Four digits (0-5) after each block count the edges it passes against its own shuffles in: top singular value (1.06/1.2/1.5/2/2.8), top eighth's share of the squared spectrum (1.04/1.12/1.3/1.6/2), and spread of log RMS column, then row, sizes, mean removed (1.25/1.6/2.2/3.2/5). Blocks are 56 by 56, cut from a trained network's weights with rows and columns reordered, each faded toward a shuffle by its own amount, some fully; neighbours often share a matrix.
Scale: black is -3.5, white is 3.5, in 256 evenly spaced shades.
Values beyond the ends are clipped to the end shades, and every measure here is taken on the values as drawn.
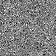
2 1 0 0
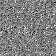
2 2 0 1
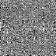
3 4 2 2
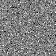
1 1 0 1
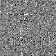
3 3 2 2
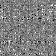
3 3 0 2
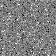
0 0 0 0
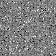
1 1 0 1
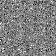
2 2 0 1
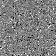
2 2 0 1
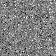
1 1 0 0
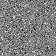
0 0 0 0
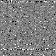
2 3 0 2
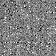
2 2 0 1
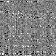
3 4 1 3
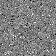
0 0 0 0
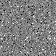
0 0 0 0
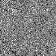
3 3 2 1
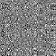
4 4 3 2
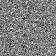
2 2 0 0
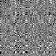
4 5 3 3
